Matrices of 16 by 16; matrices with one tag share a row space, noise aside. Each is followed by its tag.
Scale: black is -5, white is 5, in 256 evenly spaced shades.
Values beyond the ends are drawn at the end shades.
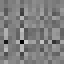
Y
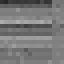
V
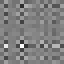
Y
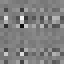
Y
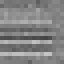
V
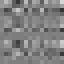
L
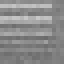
V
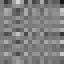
L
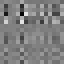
Y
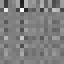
Y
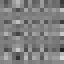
L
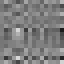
L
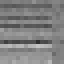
V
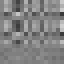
L
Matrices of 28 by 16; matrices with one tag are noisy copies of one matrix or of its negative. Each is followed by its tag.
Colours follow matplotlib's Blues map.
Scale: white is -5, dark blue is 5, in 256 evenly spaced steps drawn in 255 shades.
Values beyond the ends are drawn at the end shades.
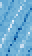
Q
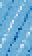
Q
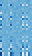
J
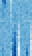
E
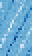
Q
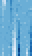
E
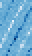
Q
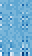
J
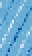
Q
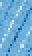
Q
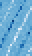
Q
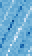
Q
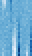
E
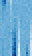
E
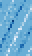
Q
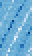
Q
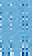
J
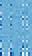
J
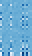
J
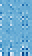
J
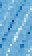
Q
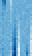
E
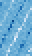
Q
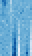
E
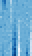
E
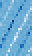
Q
